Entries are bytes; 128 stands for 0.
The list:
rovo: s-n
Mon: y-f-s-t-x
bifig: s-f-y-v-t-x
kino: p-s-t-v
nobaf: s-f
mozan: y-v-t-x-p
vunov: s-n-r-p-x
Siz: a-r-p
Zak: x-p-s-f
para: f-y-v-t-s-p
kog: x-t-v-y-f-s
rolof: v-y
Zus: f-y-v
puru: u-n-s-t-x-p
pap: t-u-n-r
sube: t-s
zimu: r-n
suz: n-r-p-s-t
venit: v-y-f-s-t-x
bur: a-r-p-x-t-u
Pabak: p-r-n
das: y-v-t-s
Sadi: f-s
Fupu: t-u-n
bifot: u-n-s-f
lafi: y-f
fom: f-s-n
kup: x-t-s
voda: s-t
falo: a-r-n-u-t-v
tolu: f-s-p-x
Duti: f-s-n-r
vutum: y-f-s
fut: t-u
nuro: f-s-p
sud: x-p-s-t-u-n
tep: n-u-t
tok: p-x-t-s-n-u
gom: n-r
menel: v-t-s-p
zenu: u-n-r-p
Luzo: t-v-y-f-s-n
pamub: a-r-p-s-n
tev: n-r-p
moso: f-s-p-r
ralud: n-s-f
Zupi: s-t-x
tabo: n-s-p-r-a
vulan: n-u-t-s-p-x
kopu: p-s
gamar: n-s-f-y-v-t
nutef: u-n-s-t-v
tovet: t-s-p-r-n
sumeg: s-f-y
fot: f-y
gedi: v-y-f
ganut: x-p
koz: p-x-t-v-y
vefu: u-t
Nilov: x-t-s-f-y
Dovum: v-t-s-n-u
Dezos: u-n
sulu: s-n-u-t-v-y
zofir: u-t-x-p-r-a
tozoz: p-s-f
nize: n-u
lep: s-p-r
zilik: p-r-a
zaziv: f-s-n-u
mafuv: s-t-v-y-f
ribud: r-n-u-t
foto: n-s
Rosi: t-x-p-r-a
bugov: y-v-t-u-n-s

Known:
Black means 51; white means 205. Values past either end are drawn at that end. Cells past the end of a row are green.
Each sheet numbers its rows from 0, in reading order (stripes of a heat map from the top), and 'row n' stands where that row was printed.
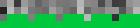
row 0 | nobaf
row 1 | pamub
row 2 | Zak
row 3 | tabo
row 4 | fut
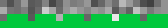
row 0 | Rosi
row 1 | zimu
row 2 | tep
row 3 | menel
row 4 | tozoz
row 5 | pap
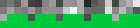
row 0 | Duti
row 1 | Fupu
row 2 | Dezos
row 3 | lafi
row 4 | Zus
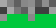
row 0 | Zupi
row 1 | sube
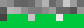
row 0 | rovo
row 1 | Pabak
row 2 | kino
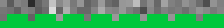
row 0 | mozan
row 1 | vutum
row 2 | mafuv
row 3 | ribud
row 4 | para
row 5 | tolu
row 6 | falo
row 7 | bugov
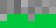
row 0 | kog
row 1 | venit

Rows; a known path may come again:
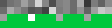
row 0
zaziv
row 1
kopu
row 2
kog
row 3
nize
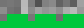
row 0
Zak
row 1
Dovum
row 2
zenu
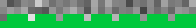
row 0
menel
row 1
kino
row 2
tev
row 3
Sadi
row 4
tabo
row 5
tolu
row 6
zofir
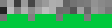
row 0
nobaf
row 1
bifot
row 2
Siz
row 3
sulu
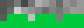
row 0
zimu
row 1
koz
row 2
puru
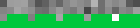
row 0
nutef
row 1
tovet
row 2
tok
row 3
bifig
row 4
foto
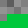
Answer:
Luzo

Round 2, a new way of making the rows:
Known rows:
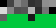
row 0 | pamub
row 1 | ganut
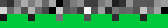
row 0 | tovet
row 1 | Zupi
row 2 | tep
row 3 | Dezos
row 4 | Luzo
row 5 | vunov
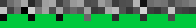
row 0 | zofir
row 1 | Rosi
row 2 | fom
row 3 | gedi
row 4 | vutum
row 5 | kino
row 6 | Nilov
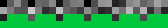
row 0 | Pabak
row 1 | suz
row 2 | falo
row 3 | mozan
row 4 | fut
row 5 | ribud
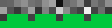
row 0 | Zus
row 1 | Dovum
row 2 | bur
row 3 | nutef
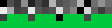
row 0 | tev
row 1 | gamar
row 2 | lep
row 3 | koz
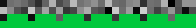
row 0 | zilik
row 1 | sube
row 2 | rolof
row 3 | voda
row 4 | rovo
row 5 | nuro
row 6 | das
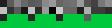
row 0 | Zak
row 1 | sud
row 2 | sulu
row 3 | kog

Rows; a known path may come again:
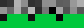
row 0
pap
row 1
ganut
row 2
zaziv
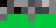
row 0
das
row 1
venit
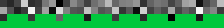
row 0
lafi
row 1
zenu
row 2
pamub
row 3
tolu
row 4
kup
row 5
kopu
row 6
Duti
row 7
tabo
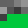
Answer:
Zus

